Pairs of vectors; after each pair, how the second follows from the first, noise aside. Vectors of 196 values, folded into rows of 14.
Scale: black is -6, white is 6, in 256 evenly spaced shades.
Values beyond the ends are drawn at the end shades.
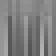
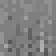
partly zeroed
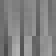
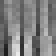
scaled up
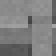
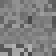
sign-scrambled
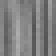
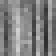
scaled up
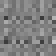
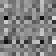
scaled up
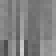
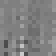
partly zeroed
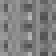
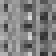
scaled up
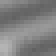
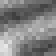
scaled up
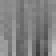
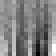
scaled up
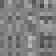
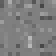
partly zeroed
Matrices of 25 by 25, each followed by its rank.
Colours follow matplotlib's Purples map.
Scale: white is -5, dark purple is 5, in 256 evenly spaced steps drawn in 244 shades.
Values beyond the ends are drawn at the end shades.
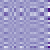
one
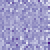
five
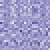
five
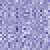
five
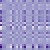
one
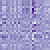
three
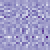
three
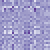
three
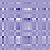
one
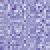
five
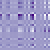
one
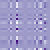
one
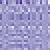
three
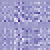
three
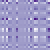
one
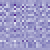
three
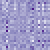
three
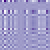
one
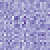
five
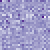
five
